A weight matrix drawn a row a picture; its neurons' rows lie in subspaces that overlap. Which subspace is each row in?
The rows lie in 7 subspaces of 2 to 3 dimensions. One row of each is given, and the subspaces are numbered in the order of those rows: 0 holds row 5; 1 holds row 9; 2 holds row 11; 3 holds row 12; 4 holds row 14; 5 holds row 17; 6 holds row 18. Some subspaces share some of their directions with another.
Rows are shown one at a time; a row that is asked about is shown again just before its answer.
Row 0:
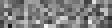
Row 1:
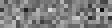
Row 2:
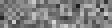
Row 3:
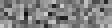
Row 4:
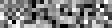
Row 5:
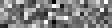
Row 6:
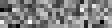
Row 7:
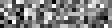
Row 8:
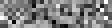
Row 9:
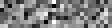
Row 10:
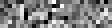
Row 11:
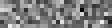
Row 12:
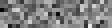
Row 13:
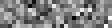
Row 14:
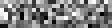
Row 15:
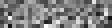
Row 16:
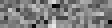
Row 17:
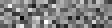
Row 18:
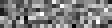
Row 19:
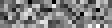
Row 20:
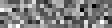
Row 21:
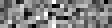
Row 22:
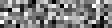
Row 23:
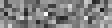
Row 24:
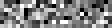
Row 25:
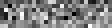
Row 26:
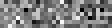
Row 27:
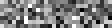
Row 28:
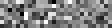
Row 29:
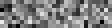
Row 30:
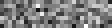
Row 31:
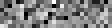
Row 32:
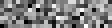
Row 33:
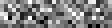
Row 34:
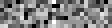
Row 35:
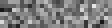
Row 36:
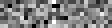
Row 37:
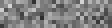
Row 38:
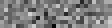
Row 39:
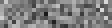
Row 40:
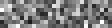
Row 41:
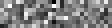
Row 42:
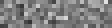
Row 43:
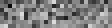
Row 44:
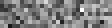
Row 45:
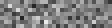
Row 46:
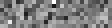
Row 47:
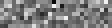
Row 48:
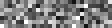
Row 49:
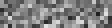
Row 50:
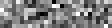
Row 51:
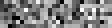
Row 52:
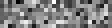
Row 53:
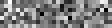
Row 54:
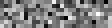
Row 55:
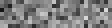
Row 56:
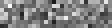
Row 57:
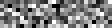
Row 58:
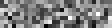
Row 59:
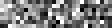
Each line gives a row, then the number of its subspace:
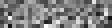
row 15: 1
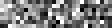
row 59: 2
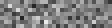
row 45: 5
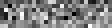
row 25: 4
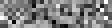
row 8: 0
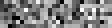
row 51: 2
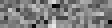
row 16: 5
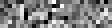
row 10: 6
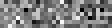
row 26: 2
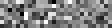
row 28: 3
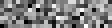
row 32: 6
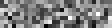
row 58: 1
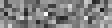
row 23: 1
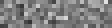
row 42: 6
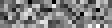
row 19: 4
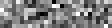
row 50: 6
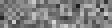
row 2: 0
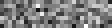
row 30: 6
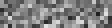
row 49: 1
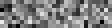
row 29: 3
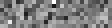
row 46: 0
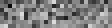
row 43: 4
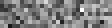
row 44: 2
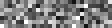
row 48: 6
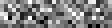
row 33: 4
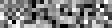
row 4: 0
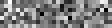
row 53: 3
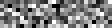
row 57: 5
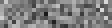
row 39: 0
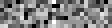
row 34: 5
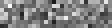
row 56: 4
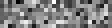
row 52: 1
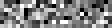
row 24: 2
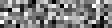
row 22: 2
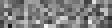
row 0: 1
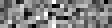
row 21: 5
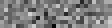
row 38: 5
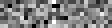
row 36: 5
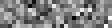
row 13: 6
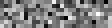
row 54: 1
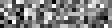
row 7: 0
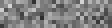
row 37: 5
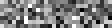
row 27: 6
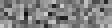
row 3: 1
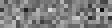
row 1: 2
